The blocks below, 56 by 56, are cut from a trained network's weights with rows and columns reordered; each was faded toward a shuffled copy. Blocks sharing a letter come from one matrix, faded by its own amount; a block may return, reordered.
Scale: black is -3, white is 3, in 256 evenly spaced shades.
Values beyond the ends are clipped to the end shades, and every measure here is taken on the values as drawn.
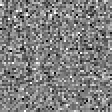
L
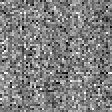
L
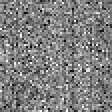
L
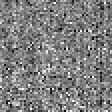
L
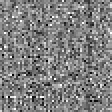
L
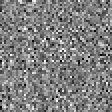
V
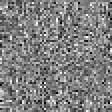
V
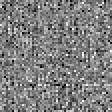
L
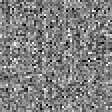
L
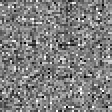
L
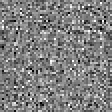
V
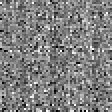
L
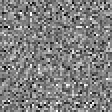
V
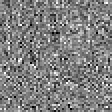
V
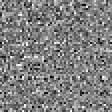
V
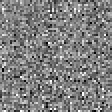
V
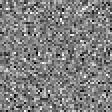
V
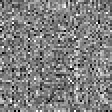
V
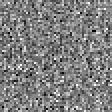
L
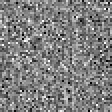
L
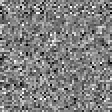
V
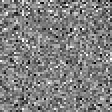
V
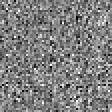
V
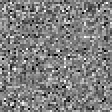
V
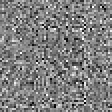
V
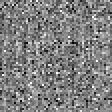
L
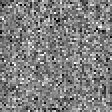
L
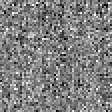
L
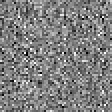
V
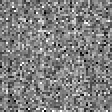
L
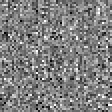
V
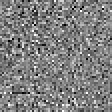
V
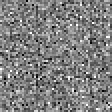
L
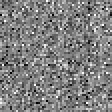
L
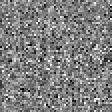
L
